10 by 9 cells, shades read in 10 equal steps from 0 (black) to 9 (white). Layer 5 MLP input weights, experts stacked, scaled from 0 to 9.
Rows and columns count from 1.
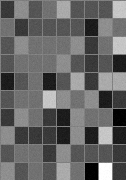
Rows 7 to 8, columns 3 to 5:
4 2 1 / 2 2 1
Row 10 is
5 3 4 3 6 4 0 9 2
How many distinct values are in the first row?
6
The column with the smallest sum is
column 7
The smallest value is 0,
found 2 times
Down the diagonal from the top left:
2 2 4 4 3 4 4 7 2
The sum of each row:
36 28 38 29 32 35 27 26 29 36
